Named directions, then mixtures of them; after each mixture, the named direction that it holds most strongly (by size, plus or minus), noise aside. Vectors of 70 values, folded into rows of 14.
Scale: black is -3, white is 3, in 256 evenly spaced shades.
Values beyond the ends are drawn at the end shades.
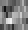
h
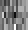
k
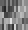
h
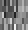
k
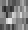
h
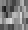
h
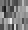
h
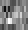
h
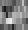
h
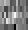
k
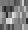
h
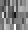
k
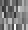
k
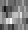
h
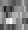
h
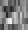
h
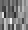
k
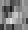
h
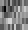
h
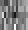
k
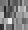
h
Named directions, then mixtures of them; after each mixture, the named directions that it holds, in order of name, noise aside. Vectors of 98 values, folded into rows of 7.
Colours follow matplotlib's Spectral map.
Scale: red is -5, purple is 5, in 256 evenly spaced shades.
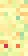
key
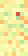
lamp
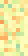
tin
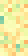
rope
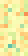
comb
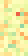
comb, lamp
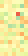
lamp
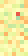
lamp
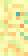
comb, lamp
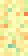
comb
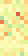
lamp, tin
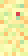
lamp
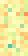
comb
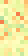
lamp, tin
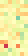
key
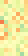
lamp, tin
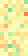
comb, key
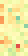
key, rope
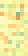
lamp, tin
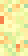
rope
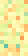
comb, key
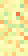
lamp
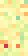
key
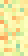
tin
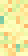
rope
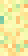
rope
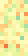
comb, key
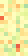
rope, tin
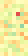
comb, lamp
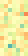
comb
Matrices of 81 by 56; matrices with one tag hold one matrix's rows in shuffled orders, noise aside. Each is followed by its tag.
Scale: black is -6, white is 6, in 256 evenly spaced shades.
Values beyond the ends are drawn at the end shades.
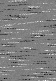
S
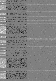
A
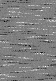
S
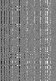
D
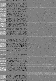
A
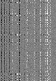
D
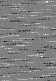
S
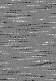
S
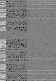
A
